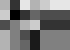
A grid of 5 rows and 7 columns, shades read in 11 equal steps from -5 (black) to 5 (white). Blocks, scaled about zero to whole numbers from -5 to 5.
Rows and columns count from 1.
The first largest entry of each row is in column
3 1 4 1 1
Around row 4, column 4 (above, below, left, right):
3 -4 -2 0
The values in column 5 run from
-3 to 3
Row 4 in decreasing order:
2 0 0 0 0 -2 -4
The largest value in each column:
3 0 4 3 3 4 4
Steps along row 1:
down up down up up same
